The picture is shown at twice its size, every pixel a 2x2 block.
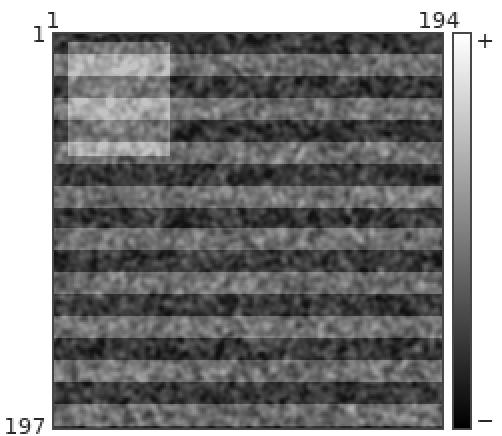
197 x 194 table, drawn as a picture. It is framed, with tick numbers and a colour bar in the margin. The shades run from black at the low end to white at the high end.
Ninth with the highest average: top left. Odd patch: higher, in the top left. Stripes: horizontal, repeating 9 times.
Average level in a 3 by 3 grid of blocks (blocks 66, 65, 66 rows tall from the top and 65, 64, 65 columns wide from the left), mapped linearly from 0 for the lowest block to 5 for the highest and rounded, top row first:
5 0 0
0 0 0
0 0 0
